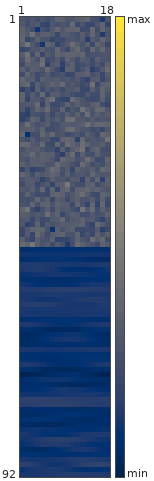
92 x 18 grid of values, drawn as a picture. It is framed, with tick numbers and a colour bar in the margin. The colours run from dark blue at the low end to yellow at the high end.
It is made of 2 by 1 panels. Panel 1,1: low, fine-grained. Panel 2,1: very low, streaked across, faint in contrast.
